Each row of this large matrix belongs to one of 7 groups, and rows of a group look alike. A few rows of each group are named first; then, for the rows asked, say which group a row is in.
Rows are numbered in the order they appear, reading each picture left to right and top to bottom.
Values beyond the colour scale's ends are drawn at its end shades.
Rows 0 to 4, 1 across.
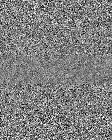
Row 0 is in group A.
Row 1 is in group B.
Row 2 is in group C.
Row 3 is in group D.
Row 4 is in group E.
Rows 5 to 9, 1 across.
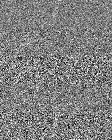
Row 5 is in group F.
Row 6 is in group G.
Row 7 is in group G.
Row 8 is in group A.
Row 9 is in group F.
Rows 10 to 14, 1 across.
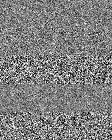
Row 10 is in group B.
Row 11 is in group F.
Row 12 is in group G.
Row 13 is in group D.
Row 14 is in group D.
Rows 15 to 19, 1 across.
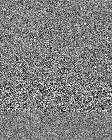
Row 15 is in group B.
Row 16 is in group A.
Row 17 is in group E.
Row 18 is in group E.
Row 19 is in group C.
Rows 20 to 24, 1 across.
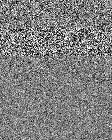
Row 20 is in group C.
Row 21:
D
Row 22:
C
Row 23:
B
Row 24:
A
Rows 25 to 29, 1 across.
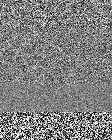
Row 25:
D
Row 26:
G
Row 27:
E
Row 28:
B
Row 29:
G
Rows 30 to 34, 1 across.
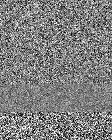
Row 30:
G
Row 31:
D
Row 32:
A
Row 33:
C
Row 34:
G
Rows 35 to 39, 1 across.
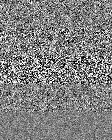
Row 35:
C
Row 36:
F
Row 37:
D
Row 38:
D
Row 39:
C
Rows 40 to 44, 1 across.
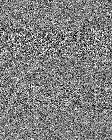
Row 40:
A
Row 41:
D
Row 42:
G
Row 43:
C
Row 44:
G
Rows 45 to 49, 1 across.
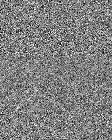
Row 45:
A
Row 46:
E
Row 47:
G
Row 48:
G
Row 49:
A
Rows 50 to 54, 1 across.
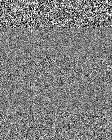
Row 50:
A
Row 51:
C
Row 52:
E
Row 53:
C
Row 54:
F
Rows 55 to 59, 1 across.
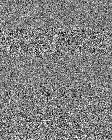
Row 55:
G
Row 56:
F
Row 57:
B
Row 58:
D
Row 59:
B
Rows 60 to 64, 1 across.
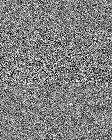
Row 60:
G
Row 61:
E
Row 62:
B
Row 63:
A
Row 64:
D
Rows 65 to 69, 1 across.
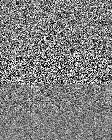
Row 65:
E
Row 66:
B
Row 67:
E
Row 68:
C
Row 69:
C
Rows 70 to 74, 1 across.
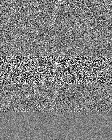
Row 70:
F
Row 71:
A
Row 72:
F
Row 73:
F
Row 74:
E
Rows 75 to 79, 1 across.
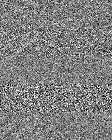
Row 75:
A
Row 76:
G
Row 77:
F
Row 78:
A
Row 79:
G
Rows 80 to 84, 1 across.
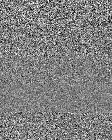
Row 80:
A
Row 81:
B
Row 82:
A
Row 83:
B
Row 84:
B
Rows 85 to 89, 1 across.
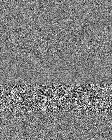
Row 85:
A
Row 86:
D
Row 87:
C
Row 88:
D
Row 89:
E
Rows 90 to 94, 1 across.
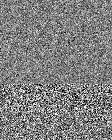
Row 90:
D
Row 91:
F
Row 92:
G
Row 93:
B
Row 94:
E
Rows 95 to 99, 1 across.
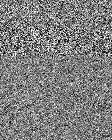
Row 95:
G
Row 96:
C
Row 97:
F
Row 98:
G
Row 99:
C
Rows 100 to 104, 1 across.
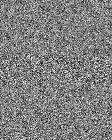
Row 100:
D
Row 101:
A
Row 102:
C
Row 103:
D
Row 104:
E
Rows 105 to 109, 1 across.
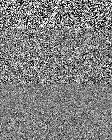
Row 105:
F
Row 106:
A
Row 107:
A
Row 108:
E
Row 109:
D
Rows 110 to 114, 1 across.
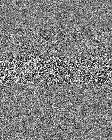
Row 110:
E
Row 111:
D
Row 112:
G
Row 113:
A
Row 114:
E
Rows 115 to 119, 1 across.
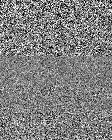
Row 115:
E
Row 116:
G
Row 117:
G
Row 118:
E
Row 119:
B
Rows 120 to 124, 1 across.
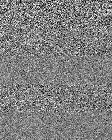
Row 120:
E
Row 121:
G
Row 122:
F
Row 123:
G
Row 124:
G
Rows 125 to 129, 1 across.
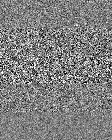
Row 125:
B
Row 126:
G
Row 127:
A
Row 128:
E
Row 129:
D
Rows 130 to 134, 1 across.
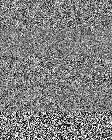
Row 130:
E
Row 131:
D
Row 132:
C
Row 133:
G
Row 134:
E
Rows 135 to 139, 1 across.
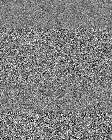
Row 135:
D
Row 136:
G
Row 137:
F
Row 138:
D
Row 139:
A
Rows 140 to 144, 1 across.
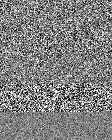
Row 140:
A
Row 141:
D
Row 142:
A
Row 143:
F
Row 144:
G
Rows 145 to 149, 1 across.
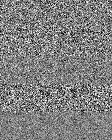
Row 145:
E
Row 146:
F
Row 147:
F
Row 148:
D
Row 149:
D
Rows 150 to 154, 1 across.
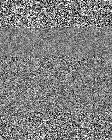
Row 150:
B
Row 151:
C
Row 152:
C
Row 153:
G
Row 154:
B
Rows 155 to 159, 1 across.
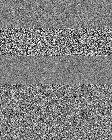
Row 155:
D
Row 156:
B
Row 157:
F
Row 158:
D
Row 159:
D
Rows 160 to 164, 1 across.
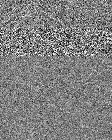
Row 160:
G
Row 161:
E
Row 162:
E
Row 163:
C
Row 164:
B
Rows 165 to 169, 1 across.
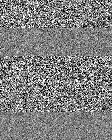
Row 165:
A
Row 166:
G
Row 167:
B
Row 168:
E
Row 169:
D
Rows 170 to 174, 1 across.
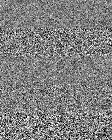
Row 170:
G
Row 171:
E
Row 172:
D
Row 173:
E
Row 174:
G
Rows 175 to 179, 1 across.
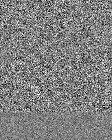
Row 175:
E
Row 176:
D
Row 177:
D
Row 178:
C
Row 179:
D
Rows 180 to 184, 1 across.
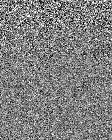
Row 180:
G
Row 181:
A
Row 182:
A
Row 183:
D
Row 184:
A
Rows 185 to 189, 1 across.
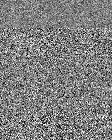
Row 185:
D
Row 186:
B
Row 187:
E
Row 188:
D
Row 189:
E
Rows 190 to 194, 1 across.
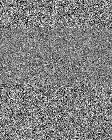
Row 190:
F
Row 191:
A
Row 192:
B
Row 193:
D
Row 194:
G
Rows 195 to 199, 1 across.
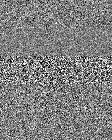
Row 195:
G
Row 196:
E
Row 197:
E
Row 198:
B
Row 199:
E
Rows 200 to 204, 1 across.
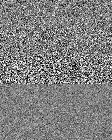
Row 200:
F
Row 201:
E
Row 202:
B
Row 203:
A
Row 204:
G
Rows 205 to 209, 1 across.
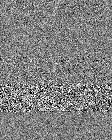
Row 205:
F
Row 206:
B
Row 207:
F
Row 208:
A
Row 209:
D
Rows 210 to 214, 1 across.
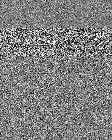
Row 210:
E
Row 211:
F
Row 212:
F
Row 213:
A
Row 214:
D
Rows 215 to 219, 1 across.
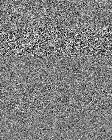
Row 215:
B
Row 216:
G
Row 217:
B
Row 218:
E
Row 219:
F
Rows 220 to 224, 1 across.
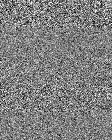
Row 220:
C
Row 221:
F
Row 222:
G
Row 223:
E
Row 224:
D
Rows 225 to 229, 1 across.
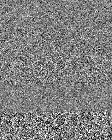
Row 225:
G
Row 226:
G
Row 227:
D
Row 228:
D
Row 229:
D
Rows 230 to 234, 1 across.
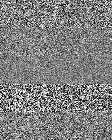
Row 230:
F
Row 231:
B
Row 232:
C
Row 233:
B
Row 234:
G
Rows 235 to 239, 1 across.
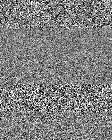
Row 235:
C
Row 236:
B
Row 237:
G
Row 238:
D
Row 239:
E
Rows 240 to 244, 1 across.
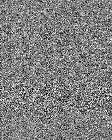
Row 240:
B
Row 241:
E
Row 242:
E
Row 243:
E
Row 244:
E
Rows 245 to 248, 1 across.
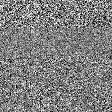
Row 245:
G
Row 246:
C
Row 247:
E
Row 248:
C
